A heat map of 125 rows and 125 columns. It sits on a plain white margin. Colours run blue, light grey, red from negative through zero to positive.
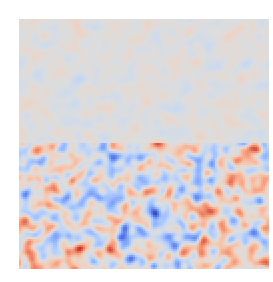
No lone cell stands out from its neighbours. A few values lie far out on both sides of the bulk. The halves do not mirror each other. The texture is blotchy. The top part is calmer, up to a seam about 50% of the way down. No regular stripes run through it.
